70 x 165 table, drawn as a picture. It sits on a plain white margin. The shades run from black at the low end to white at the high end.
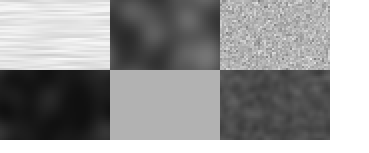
It is made of 2 by 3 panels. Panel 1,1: very high, streaked across, faint in contrast. Panel 1,2: low, smooth. Panel 1,3: high, fine-grained. Panel 2,1: very low, smooth, faint in contrast. Panel 2,2: high, flat. Panel 2,3: low, blotchy, faint in contrast.
